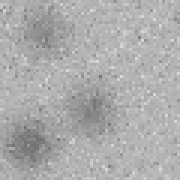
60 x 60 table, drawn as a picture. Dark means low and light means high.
Average level on the scale: 70%. Ninth with the lowest average: bottom left. Odd rows or columns: none. Dips: three.
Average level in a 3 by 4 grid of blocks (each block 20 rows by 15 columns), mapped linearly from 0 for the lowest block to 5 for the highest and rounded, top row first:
3 3 5 5 | 4 3 3 5 | 0 3 4 5
